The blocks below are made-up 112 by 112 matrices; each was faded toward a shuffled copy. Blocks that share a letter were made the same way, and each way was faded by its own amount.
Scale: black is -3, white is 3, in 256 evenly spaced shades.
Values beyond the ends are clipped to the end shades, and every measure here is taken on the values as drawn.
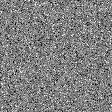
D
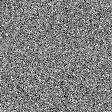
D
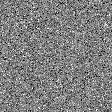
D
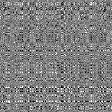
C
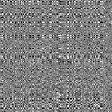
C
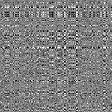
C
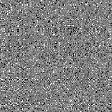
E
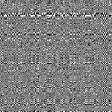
C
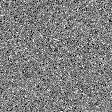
D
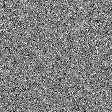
D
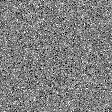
D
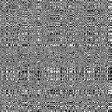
C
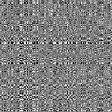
C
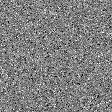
D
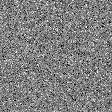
D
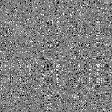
E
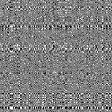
C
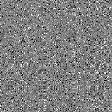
E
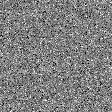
D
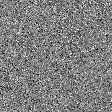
D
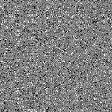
E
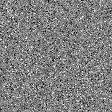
D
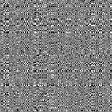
C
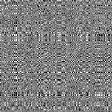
C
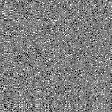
E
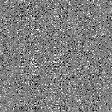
E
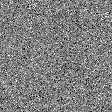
D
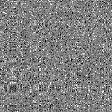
E
